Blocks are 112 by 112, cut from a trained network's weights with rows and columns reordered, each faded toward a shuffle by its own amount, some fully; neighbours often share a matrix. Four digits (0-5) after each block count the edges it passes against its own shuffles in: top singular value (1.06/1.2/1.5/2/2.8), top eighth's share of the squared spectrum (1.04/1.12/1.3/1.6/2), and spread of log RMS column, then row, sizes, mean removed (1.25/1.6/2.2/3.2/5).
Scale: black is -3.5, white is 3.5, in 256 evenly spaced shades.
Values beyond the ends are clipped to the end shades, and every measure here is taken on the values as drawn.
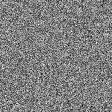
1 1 0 0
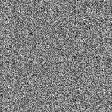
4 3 1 1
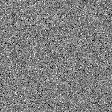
3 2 0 1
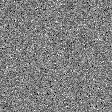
0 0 0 0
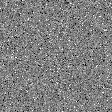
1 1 0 0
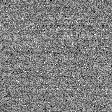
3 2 0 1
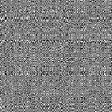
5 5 3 4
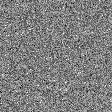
0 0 0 0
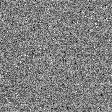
1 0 0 0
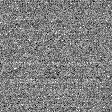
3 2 0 1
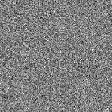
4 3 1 1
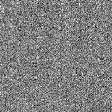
3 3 1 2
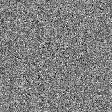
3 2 0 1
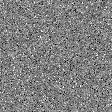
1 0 0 0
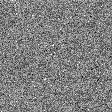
0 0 0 0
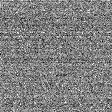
3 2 0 1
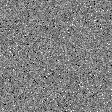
0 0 0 0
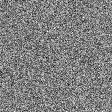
0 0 0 0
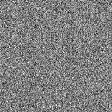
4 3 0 1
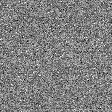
1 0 0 0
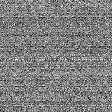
4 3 1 2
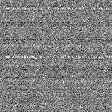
4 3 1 2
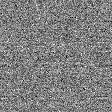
2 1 0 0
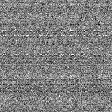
4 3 1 2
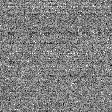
3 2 0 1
